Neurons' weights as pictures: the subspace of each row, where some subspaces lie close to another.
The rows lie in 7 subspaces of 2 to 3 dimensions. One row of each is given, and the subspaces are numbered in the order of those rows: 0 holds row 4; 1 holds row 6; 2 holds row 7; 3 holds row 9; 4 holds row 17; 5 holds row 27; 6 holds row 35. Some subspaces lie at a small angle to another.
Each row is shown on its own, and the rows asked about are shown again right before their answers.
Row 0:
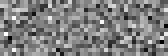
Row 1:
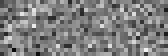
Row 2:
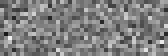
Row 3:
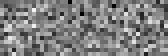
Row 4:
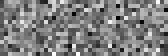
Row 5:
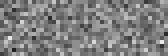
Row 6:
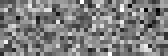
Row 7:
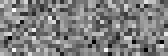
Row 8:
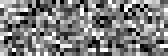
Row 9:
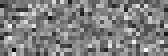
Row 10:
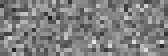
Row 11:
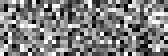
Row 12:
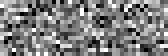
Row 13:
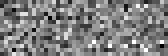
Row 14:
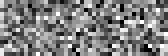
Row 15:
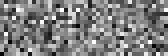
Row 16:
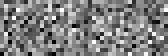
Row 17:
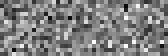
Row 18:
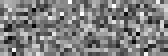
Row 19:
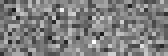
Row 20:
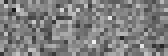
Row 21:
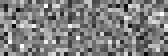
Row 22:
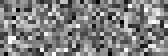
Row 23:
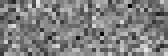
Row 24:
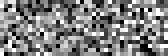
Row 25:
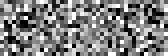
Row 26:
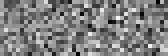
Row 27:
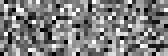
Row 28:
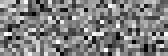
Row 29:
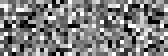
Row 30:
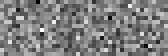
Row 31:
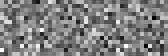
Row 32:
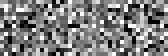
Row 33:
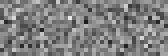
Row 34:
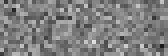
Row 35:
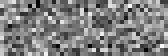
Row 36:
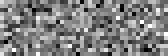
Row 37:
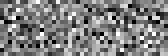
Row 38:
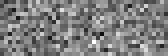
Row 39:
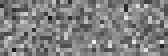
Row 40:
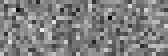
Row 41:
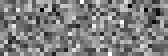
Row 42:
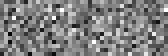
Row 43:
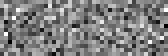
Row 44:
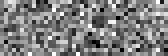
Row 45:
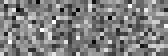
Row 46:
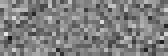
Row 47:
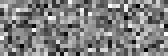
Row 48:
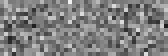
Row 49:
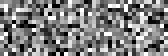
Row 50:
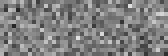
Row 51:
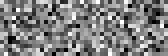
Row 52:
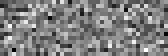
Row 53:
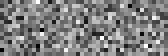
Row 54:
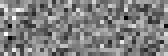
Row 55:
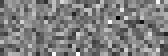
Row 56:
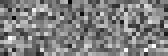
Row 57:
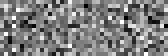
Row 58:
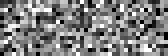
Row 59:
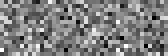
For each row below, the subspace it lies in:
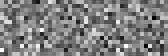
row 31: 5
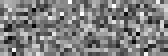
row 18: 0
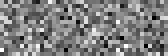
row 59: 5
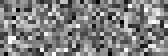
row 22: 1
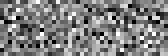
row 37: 4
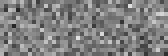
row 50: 6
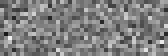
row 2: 2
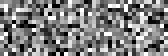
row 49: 6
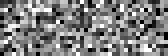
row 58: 1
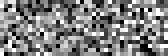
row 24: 0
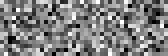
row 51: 1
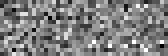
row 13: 4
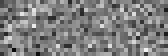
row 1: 0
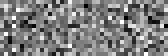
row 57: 3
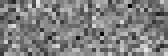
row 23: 6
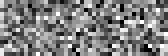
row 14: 1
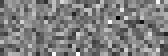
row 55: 1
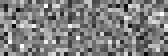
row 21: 6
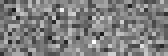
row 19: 4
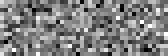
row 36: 1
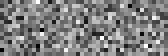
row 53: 5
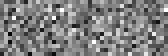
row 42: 2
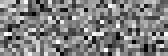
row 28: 2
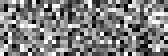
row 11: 6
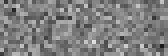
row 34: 5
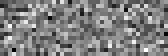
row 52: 3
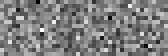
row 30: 5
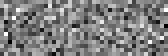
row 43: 2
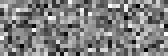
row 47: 6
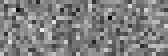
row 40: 5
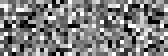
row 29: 3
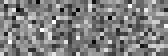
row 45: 5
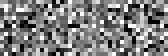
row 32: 3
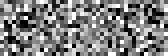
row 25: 0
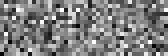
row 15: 4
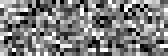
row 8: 3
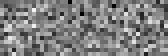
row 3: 0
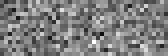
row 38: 4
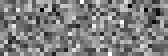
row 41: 1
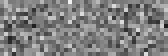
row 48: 0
